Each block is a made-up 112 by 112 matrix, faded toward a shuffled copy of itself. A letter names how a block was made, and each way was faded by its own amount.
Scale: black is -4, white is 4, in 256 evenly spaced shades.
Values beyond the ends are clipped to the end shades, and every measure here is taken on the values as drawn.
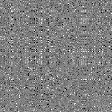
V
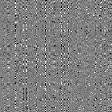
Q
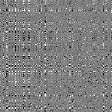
Q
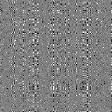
Q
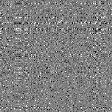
V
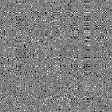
V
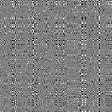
Q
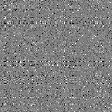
V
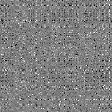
V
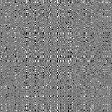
Q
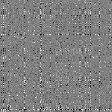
Q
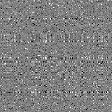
V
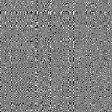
Q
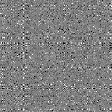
V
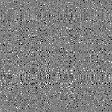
V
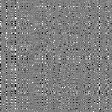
Q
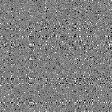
V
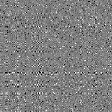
V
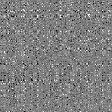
V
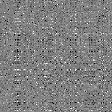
V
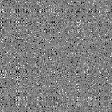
V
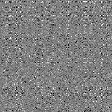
V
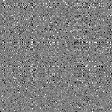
V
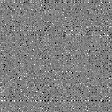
V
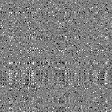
V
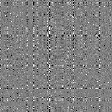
Q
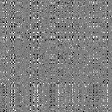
Q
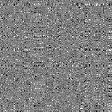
V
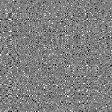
V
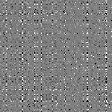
Q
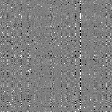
Q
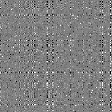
Q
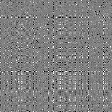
Q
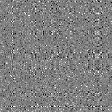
V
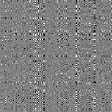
Q
